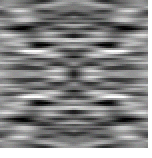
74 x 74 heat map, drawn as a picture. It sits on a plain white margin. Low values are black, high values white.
The grain runs across in streaks. Overall the values sit about 50% of the way up the scale. No overall slope runs across the table. Its left and right halves mirror each other, and so do its top and bottom.
